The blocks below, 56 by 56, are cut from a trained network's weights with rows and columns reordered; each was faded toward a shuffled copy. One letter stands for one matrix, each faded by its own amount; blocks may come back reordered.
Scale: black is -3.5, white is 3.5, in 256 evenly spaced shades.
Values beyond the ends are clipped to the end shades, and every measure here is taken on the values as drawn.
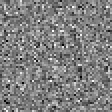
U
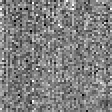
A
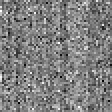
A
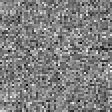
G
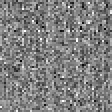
A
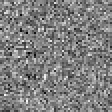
U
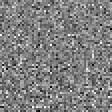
U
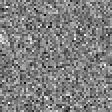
G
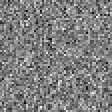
G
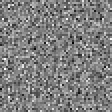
G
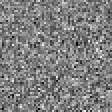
U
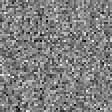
G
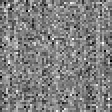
A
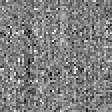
A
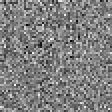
U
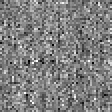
A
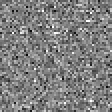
G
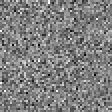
U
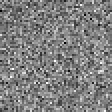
G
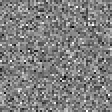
G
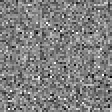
G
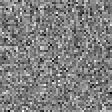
G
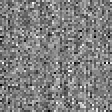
A
